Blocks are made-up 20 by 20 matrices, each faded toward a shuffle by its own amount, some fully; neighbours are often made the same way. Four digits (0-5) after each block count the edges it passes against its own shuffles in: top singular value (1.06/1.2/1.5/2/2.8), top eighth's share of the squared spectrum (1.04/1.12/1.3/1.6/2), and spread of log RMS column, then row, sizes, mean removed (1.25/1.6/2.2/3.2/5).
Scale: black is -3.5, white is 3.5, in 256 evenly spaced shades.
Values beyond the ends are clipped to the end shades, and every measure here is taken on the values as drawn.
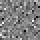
0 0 0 0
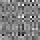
3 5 2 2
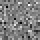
2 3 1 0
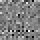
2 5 1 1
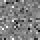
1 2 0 1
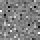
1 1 0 0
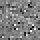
1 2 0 0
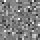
1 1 0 0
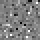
0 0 0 0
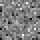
0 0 0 0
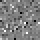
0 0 0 0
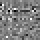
2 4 0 2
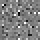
2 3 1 1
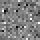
0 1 0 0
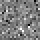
0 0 0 0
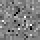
1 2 1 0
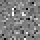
2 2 0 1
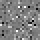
1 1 0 0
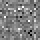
2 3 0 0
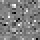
2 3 0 0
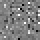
2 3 1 0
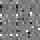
3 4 1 0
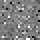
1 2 0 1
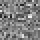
3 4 0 2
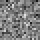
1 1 0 0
